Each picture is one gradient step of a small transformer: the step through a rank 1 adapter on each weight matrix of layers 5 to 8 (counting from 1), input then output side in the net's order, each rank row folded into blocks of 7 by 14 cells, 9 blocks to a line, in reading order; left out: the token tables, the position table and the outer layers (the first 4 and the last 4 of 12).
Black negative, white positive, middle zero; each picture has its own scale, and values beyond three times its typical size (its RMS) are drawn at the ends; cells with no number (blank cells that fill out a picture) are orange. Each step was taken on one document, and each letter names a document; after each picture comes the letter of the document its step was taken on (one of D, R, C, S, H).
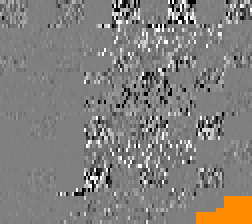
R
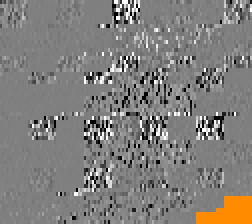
R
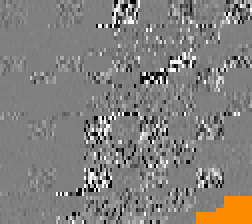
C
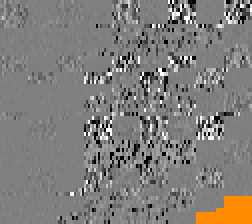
R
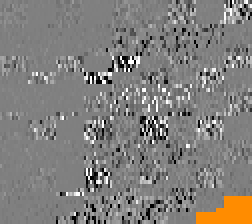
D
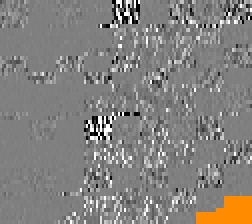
C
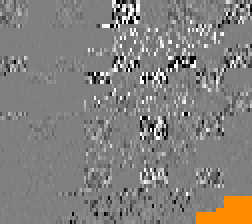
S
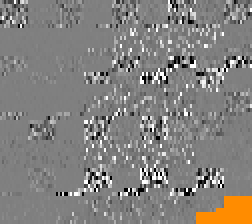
S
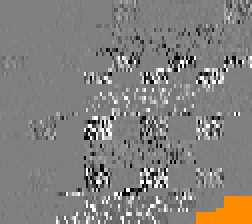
D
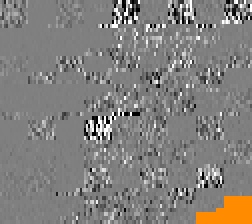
C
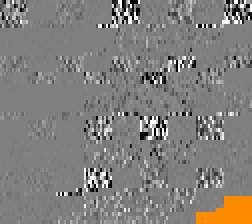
C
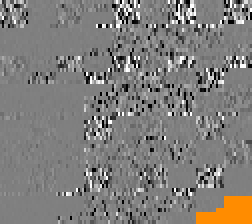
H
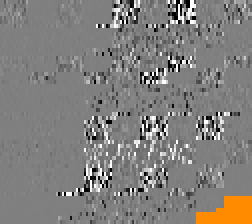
H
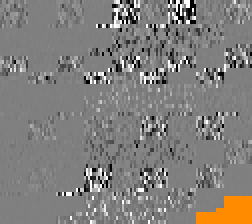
H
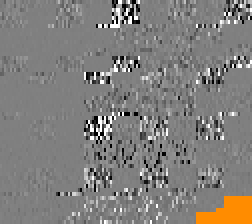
C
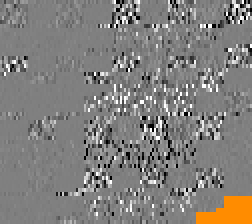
S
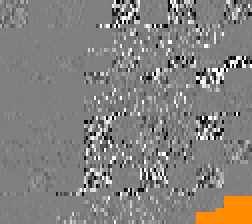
S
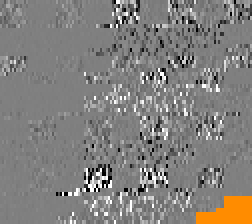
S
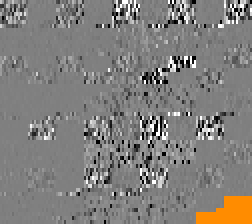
R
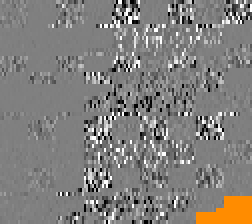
C
